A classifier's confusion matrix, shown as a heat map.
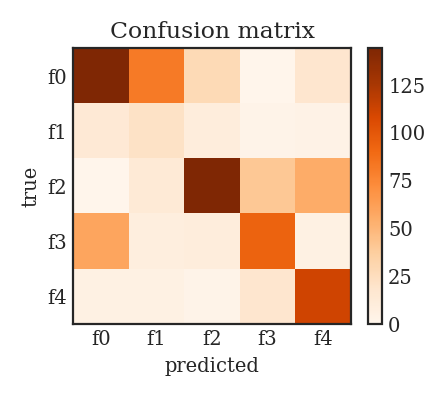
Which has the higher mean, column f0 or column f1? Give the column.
f0
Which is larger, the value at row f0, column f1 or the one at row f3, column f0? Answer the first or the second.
the first
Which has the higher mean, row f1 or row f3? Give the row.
f3
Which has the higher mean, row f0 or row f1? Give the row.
f0
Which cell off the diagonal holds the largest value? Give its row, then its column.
f0, f1
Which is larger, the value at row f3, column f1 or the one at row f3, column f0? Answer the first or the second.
the second
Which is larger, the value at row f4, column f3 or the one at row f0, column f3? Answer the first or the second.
the first
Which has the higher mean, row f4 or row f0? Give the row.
f0
